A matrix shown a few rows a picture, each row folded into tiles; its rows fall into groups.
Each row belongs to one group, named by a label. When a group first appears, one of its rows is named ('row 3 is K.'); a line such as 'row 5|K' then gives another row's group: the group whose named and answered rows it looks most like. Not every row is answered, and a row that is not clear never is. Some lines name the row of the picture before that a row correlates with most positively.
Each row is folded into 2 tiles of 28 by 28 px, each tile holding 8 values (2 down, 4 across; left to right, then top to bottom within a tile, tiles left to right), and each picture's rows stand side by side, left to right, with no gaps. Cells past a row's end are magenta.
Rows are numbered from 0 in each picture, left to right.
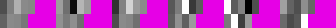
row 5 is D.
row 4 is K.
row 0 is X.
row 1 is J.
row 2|X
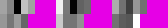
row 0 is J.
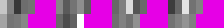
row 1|D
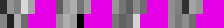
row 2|D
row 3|J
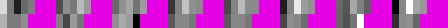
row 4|X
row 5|X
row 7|X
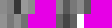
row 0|J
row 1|D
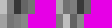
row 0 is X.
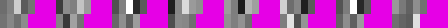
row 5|K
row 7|D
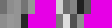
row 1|K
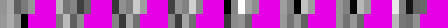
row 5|J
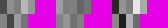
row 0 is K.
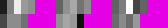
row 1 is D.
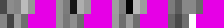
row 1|J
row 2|J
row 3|D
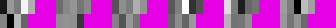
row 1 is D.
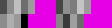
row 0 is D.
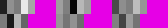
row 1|J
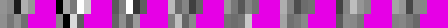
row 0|J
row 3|K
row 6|X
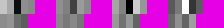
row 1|J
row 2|J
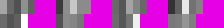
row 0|D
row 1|X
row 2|D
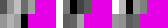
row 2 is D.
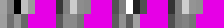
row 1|X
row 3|X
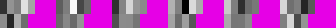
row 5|K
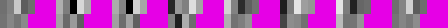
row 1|J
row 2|J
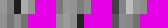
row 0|J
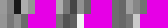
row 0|J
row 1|D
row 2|D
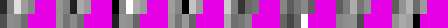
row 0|X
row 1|J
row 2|X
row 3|J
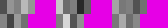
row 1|K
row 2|K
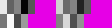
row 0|K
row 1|K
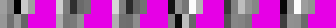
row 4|X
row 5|X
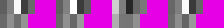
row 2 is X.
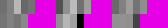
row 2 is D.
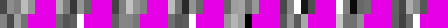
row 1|D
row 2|X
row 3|D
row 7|D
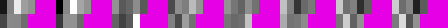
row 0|X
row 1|X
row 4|D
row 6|K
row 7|K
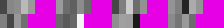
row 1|D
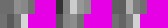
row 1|X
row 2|D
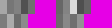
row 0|K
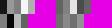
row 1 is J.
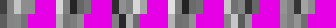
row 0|X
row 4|K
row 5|J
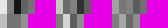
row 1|K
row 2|K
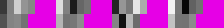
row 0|X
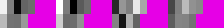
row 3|X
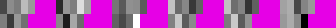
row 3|K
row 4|K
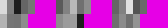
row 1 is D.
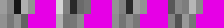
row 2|J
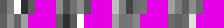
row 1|D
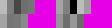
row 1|J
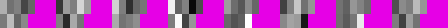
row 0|K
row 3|K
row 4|D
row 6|D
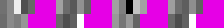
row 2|J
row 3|D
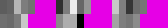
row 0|D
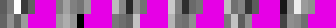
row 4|K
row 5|X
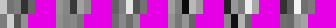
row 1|J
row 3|J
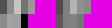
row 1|X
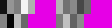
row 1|K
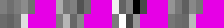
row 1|K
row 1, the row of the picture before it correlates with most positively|1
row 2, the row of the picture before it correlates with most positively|1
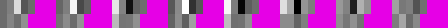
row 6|J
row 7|K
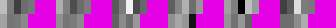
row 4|J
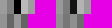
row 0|J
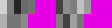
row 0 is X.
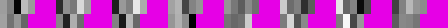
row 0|J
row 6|K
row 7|X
